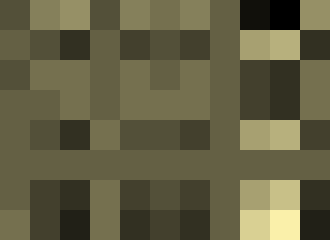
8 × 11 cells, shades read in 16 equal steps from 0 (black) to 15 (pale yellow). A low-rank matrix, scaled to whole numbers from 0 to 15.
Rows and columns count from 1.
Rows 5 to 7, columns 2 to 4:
5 3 7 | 6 6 6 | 4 3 7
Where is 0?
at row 1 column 10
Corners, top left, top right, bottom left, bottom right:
5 9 7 2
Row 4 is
6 6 7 6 7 7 7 6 4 3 7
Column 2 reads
8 5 7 6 5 6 4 4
